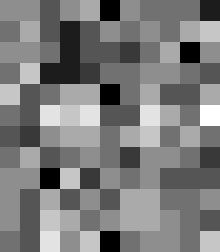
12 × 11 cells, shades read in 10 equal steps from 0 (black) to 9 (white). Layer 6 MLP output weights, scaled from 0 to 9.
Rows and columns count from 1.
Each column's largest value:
7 7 8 7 8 5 6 8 6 6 9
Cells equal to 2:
6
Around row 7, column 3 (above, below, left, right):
8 3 2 6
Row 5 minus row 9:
2 -2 4 -1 4 -5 0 1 0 0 3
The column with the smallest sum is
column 6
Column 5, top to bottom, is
6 3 3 2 6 8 6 5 2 5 4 7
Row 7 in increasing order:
2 3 4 4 4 5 6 6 6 6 7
